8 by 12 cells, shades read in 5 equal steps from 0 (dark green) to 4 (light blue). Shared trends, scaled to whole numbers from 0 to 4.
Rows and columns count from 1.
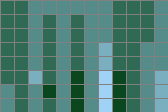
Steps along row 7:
down up down up down up up down up up up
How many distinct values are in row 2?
2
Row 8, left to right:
2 1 2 1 2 0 2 4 0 1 2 3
